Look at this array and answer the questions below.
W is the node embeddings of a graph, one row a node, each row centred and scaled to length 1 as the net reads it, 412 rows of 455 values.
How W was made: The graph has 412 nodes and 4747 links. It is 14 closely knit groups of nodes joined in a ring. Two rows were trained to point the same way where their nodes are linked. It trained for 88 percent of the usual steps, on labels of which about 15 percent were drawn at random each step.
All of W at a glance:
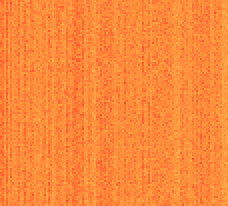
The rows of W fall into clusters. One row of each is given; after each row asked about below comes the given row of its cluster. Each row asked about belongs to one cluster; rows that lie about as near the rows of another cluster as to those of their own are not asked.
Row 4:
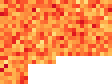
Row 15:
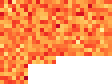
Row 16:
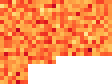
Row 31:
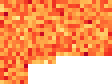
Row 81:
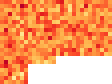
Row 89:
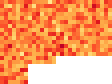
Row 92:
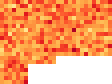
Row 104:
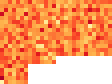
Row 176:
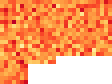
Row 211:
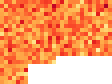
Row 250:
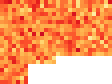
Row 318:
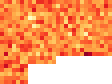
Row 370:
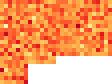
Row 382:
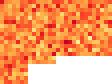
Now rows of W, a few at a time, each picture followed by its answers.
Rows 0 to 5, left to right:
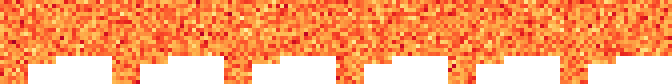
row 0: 176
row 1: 370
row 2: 31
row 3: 16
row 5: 89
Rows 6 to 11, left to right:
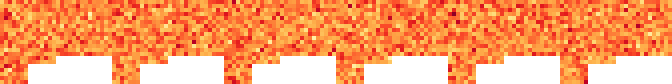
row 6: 318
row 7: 16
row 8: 15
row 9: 382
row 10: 318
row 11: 370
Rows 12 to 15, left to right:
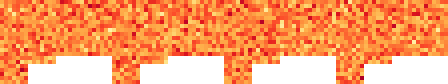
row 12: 31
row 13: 318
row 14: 16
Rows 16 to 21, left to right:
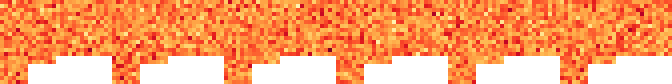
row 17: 318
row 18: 104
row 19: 15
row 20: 370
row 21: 31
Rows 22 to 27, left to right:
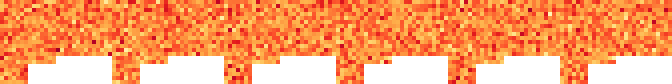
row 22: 370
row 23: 92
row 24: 176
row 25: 176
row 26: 370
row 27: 176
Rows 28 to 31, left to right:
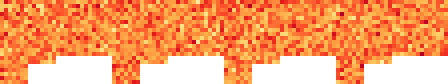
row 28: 318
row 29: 176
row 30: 211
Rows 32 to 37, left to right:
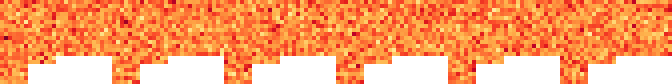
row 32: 382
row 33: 318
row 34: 81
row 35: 318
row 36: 250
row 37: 176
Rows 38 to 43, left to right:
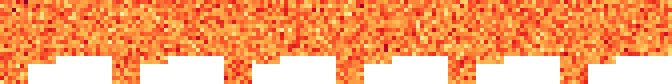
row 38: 16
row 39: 382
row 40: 250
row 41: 382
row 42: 382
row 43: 370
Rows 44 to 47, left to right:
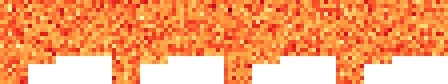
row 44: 92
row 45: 81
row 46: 15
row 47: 15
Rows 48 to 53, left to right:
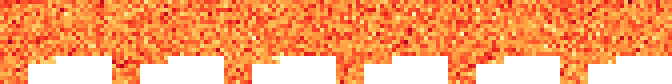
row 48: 81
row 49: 104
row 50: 176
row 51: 382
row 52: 318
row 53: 211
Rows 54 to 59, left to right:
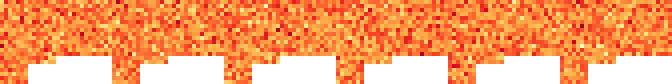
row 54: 318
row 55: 104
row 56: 92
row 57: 176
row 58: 15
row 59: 176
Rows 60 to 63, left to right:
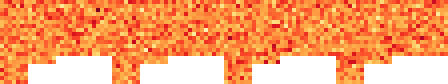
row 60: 4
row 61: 81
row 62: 382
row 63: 382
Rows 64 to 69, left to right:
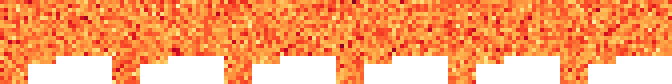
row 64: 250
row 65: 318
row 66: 176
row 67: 176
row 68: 89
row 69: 15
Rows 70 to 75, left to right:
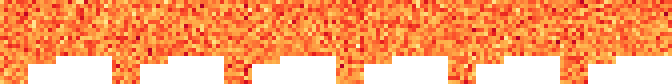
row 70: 211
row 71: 15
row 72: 318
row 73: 211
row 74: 92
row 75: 92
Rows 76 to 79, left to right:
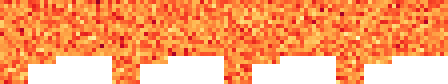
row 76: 250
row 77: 318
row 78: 4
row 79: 31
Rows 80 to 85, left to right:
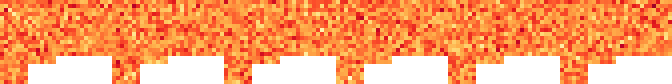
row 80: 4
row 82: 104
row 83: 211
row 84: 382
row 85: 4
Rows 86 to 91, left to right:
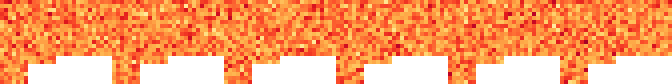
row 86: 250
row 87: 4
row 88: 176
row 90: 81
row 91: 89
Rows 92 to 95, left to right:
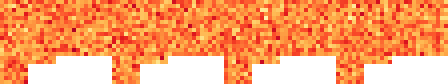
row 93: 4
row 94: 81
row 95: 81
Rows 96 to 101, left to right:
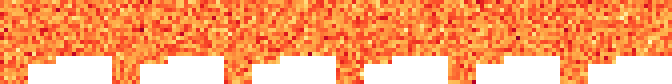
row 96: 15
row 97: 15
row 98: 89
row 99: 104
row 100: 92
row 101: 211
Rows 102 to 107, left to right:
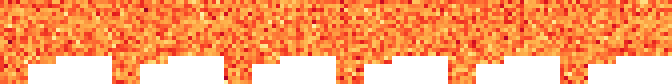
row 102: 15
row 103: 15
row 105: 4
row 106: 250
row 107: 15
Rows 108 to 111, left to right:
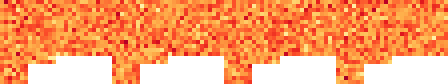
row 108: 176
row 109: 176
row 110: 370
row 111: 211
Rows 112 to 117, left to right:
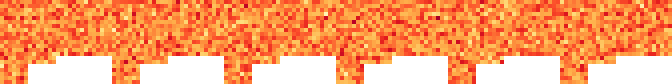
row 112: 4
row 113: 89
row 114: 4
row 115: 370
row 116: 176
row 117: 31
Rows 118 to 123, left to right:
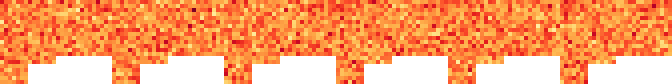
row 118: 211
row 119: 370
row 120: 176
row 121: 176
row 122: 81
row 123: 176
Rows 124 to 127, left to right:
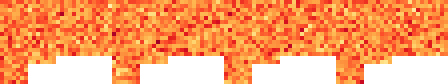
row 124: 81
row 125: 370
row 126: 16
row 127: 370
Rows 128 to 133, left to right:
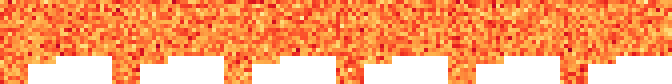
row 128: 370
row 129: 4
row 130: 382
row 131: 370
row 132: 211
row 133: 4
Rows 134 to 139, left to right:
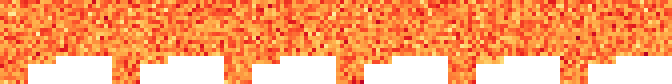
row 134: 382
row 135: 92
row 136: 16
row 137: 92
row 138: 81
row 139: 31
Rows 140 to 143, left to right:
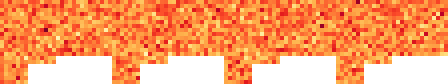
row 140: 15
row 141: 92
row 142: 92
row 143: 92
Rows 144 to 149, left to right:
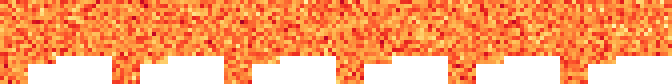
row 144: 16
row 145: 250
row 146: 104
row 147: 176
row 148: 104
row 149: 318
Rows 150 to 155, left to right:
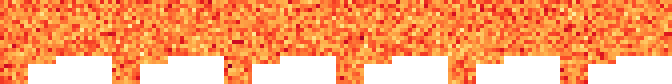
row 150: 15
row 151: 370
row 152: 176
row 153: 15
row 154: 92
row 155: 4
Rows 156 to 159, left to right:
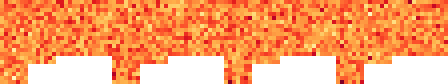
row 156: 211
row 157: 104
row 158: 4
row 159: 176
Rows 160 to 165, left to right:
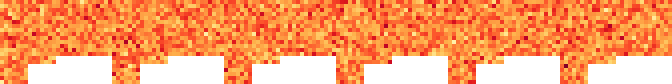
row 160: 318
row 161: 382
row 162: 176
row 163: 250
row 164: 176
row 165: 15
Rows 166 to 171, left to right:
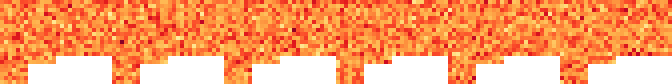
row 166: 382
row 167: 81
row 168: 382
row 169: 4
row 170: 15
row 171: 318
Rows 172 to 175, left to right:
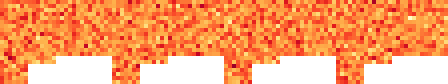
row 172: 250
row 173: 31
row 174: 104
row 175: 15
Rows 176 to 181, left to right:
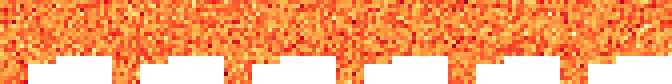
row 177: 104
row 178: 176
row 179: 104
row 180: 15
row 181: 31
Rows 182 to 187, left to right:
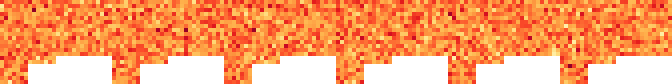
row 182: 31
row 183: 104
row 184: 15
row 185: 89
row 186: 250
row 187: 104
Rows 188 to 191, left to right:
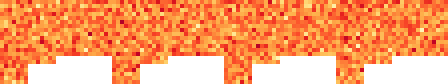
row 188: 104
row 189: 318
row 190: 250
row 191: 211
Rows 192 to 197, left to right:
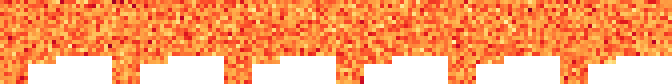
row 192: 4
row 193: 4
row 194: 81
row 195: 104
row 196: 15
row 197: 370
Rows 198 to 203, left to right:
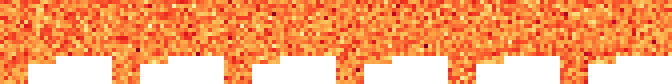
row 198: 382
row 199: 4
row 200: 92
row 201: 31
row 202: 31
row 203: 31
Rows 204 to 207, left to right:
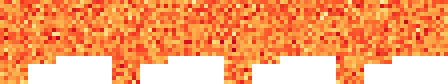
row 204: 382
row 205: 104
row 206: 92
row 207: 16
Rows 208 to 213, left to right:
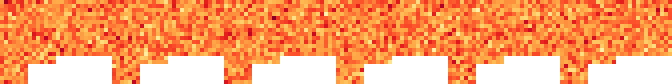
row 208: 176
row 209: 89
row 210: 370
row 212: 81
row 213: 250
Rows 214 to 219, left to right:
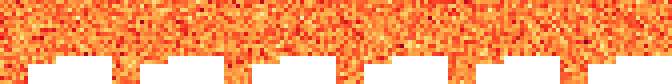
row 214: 92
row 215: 16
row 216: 382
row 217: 89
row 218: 16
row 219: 250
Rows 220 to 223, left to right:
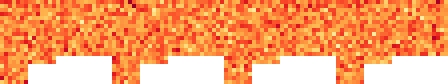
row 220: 16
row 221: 16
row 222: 31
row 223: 81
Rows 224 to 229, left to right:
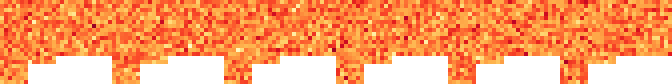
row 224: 211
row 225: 382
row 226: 92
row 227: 211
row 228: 370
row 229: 370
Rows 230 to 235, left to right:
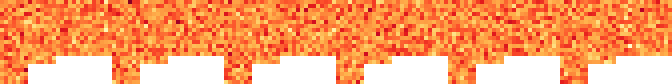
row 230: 92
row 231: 16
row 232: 31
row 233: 15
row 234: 370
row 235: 370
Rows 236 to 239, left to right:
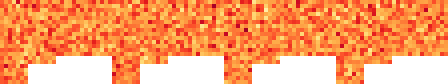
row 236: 15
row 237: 81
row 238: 16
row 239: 16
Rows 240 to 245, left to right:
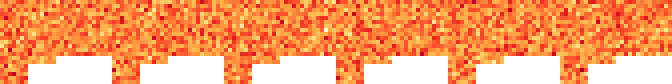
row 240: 4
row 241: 370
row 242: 4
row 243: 81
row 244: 89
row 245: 92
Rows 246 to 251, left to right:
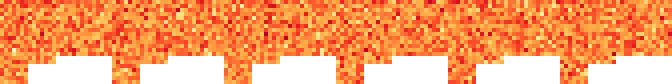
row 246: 211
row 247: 370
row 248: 211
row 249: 4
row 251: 250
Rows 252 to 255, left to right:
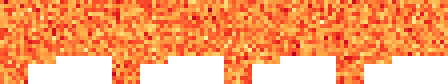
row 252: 104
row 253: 250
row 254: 370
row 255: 318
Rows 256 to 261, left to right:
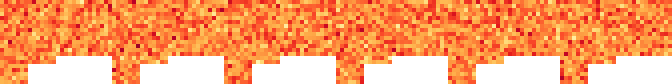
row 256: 211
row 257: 4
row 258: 176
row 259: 370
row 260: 318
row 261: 250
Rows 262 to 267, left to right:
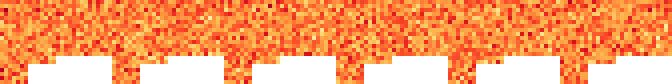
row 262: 250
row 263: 92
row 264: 31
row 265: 370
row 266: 31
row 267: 176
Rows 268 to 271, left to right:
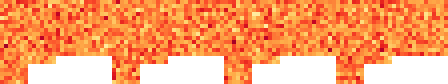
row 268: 370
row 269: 104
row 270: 81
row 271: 318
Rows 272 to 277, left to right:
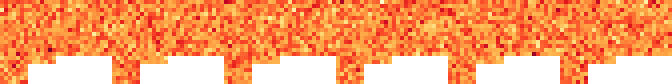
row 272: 89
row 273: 176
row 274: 382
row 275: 92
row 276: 250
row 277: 250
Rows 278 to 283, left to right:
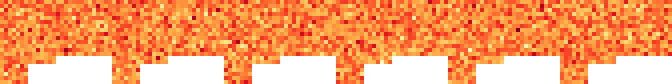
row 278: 92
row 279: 211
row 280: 4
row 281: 250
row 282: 31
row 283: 104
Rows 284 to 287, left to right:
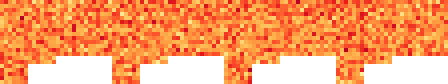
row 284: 104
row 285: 318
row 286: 92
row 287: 211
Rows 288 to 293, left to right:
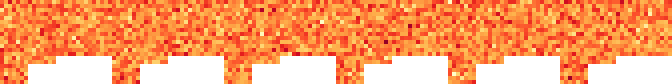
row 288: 15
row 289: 89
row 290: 382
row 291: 16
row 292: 211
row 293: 318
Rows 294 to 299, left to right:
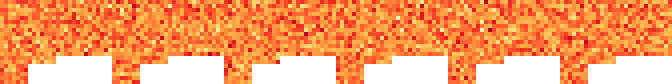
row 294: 250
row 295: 318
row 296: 16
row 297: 318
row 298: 15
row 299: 318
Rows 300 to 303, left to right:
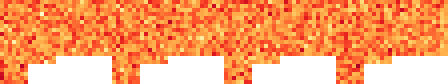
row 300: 250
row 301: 4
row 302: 89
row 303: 81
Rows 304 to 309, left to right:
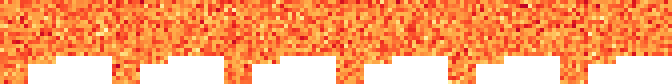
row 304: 382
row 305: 211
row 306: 4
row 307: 89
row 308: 31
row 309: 16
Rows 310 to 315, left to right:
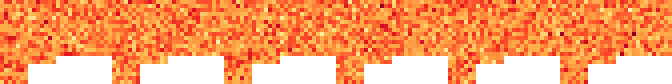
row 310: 318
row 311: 370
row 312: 382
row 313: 16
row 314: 89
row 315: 16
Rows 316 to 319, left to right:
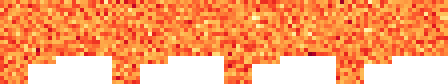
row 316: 15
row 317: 92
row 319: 104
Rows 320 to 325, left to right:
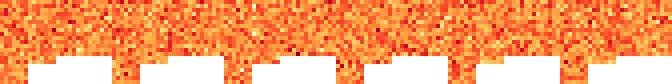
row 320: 16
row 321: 370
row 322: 16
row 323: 176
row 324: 81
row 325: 370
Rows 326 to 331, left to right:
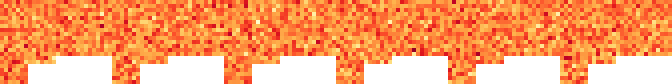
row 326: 370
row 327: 92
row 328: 81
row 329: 176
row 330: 104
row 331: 92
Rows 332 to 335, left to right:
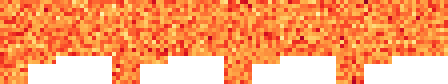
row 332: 382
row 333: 81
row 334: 176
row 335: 92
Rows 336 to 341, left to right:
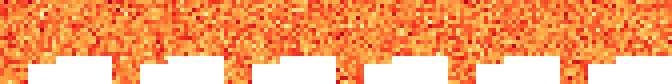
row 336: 211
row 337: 16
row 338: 370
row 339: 370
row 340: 92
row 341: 176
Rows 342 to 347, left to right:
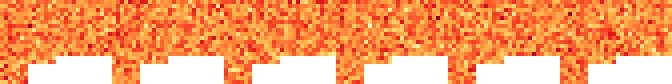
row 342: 4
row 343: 211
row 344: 250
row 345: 89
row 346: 4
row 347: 81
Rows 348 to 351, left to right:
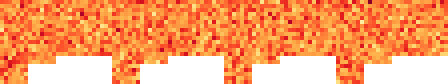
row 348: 382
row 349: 89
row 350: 89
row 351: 176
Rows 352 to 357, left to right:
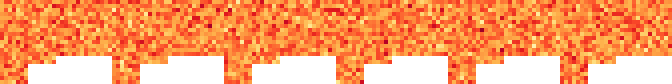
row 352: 104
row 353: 4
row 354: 15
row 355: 16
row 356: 81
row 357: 250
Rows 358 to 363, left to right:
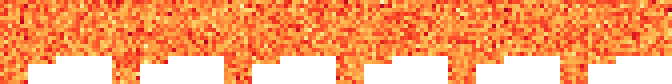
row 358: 89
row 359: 382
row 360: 104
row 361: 16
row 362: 4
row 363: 4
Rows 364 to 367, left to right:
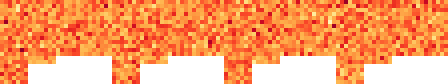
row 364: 81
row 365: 81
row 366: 81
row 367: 211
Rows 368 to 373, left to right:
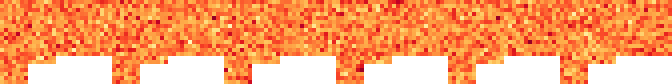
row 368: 382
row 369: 15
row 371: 31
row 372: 318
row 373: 176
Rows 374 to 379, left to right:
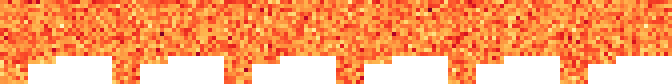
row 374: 382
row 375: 4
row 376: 89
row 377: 31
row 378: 211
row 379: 104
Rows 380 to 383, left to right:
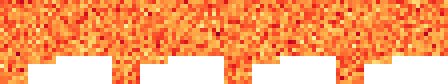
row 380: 89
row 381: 176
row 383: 31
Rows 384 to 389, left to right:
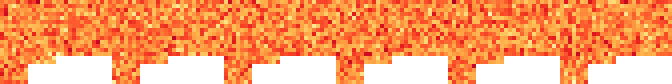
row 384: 250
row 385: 104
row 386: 104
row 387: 382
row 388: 318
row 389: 104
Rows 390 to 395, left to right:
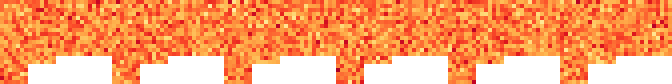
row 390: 250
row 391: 104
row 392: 370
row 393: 250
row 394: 370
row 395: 370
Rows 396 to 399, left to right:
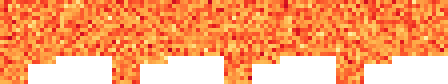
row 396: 211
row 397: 370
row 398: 382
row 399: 250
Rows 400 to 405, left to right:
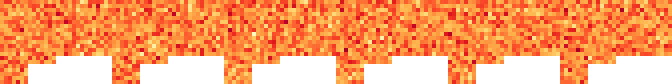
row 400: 250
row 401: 250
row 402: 211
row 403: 211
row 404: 250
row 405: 15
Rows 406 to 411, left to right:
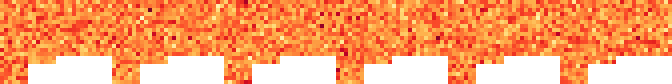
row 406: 81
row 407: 211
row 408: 92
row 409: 104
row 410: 15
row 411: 15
